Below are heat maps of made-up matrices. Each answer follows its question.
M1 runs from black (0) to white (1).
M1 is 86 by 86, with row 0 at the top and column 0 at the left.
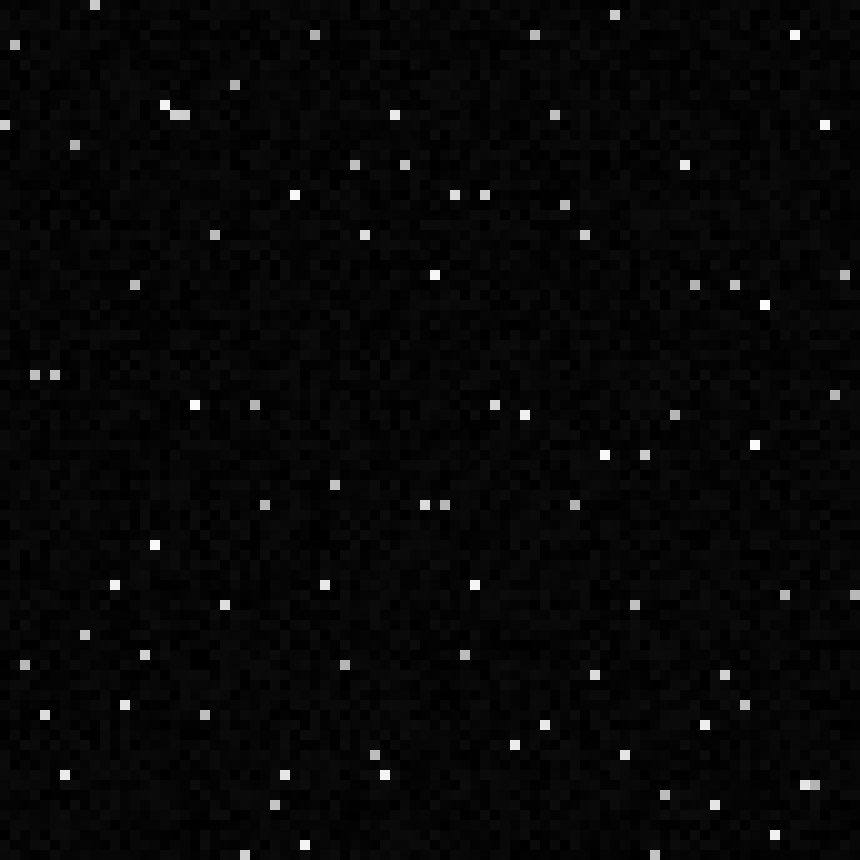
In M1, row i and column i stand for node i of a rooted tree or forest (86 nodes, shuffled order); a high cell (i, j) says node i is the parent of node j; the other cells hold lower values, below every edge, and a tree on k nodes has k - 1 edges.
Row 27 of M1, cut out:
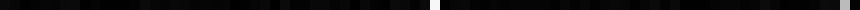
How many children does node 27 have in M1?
2
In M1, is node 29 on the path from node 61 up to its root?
no
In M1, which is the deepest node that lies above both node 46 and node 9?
67
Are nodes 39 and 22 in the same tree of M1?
yes
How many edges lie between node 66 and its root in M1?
6
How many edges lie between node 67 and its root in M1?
1
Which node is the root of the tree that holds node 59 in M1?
41
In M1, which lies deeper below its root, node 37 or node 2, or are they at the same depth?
node 2
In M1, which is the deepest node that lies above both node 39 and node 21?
23
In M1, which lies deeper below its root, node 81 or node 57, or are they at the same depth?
node 81
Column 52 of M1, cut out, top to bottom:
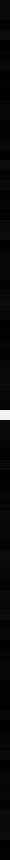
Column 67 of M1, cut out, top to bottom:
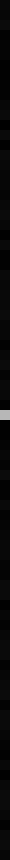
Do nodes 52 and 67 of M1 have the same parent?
yes
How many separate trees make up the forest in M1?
3
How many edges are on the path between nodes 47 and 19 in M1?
7
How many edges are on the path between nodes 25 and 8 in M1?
6
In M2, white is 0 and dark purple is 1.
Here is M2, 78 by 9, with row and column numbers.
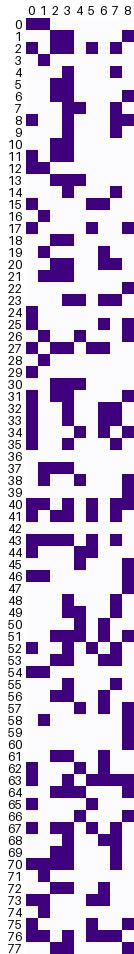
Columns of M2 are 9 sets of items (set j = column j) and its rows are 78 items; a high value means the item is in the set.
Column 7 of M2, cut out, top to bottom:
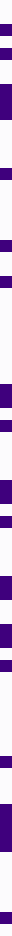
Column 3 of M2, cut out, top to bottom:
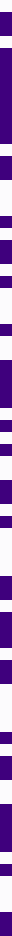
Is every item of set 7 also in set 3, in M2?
yes
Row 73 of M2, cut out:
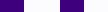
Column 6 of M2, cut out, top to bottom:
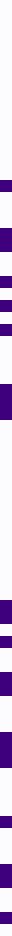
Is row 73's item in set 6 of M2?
yes
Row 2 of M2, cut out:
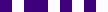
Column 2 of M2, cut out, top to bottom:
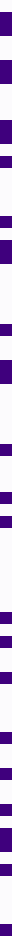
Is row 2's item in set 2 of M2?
yes
